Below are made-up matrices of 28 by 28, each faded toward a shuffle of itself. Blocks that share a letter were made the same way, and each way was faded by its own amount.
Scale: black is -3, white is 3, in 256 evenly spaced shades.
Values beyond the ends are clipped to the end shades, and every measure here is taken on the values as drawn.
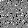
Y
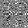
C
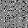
C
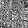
C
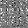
C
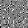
C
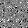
Y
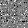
Y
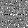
Y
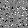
Y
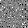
Y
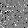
Y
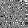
C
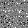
Y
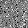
Y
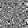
C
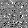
Y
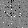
Y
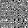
C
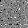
Y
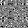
C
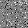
Y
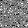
Y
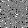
Y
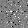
Y
